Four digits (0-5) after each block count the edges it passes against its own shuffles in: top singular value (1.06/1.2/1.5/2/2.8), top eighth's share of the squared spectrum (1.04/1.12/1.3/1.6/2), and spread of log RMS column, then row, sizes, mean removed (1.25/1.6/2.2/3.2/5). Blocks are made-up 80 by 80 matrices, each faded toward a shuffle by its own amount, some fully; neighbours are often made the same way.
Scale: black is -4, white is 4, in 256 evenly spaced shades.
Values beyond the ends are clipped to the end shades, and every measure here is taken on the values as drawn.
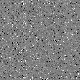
3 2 1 0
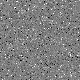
1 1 0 0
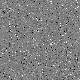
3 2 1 0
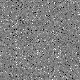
3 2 1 0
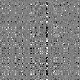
5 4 3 3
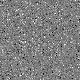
3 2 1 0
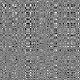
5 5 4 3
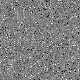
3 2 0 0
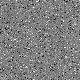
0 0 0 0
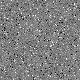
1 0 0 0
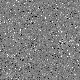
1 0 0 0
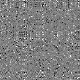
4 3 2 2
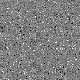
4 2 1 1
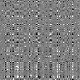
5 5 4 3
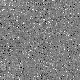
2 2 0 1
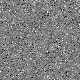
0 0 0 0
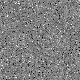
2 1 0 0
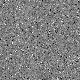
0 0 0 0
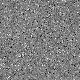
0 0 0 0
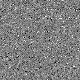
1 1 0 2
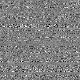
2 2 0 4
